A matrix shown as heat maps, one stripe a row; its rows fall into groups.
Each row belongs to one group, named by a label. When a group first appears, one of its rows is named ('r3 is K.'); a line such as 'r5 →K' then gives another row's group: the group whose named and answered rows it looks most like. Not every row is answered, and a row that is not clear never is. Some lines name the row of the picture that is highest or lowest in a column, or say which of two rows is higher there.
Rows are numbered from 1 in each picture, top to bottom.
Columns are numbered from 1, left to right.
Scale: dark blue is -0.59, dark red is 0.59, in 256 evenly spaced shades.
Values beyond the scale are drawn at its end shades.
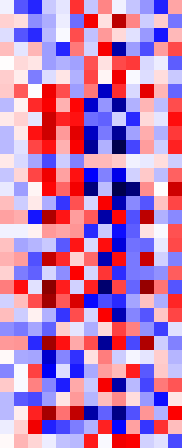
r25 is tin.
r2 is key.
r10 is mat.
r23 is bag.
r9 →mat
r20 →bag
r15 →bag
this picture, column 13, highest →14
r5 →key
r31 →bag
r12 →key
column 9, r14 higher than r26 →No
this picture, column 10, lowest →14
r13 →mat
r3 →bag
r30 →mat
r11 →mat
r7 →tin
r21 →tin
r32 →key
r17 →mat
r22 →mat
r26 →key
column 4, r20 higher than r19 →No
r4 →bag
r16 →tin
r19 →tin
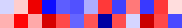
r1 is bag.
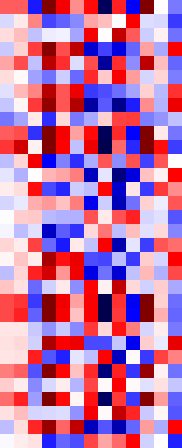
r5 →tin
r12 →bag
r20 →mat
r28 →key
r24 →key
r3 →key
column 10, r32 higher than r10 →Yes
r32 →key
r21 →key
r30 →key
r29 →tin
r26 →bag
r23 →tin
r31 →mat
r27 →tin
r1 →tin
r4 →mat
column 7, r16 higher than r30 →No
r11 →tin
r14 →bag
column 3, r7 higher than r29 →Yes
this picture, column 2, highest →11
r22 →tin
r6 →key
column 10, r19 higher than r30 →No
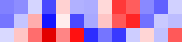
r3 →mat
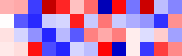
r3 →key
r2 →bag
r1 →tin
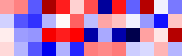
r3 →mat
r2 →bag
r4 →key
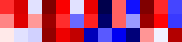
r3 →mat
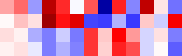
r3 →key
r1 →tin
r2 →mat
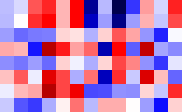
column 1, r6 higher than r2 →Yes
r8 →bag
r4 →tin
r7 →mat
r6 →tin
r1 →mat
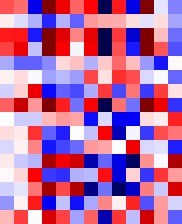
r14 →mat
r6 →key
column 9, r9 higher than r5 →No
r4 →tin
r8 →tin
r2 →key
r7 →bag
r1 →tin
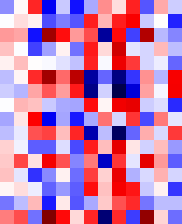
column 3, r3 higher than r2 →No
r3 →tin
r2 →key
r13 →key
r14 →key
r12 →tin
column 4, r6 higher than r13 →Yes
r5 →key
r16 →tin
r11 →key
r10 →mat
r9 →bag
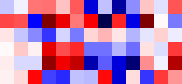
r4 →mat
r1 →mat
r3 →key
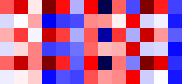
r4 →key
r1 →tin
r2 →key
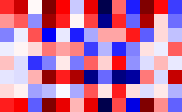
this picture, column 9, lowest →6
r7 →key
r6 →mat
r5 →key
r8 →tin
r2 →tin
